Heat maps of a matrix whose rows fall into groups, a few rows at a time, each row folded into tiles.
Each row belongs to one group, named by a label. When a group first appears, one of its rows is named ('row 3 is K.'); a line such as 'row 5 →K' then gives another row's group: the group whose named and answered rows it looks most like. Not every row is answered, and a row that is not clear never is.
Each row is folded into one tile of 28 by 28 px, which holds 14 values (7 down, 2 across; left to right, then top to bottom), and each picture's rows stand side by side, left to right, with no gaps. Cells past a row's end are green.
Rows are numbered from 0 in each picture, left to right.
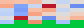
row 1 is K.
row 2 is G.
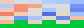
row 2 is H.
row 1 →H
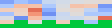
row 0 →K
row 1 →H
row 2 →K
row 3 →G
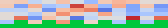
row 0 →G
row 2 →K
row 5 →G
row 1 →H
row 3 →H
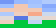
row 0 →K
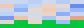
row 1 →K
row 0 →H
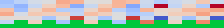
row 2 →G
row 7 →K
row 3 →K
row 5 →K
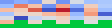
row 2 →H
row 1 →H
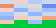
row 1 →G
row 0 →H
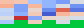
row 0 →G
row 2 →H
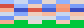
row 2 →H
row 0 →H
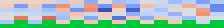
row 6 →K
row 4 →H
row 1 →G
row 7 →H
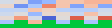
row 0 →G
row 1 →K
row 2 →G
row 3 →G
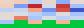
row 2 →H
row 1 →H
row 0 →G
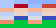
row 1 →K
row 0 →K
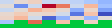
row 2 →H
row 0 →G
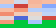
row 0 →K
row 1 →G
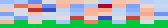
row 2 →G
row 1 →H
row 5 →H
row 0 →K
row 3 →K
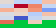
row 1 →H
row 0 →K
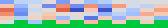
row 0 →H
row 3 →H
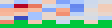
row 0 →K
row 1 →H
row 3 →K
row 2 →H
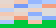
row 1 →K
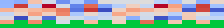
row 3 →H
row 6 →H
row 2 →H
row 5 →K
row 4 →K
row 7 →H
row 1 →K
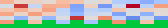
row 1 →K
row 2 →G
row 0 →K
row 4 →K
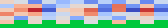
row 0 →K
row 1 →H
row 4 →H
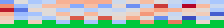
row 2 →G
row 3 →G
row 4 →G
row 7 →H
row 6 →K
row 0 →H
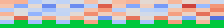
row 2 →G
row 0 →G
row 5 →G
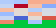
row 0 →K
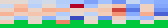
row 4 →H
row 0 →K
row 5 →H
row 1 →K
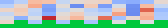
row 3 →G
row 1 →G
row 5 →H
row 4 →H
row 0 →K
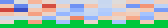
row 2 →G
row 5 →H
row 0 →H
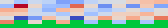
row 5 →G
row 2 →K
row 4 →G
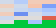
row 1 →G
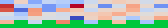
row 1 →H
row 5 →G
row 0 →H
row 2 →K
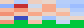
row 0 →K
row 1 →K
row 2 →H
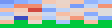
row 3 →K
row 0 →K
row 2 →G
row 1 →H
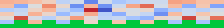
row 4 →K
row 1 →K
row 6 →G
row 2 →G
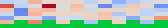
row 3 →G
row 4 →K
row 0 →H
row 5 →G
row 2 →K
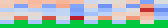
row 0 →G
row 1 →G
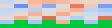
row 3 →G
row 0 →G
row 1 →G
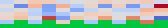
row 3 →G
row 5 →K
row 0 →G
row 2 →H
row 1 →G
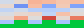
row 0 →G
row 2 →G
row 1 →G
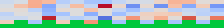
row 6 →G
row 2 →K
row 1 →G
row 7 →G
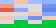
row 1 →H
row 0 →H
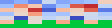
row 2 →K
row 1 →H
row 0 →K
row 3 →H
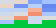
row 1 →H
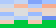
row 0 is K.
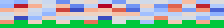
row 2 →H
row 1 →H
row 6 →H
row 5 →G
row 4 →H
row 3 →K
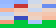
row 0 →K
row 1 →G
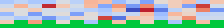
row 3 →G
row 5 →H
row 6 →G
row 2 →H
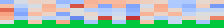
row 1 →K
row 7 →G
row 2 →K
